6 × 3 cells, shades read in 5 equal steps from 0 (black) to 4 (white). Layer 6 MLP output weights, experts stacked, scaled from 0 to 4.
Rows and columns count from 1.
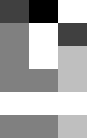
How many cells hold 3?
3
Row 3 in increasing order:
2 3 4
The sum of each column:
13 16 18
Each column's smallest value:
1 0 1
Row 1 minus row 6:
-1 -2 1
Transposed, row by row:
1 2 2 2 4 2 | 0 4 4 2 4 2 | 4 1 3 3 4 3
